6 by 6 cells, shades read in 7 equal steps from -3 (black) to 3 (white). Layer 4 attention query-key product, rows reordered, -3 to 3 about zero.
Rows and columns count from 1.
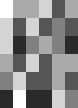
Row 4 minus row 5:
1 -3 3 0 0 2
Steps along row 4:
down up down up same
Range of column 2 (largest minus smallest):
5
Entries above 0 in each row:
5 2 2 4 2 2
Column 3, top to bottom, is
1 2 0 2 -1 -2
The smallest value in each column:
-2 -2 -2 -2 -1 -2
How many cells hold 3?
2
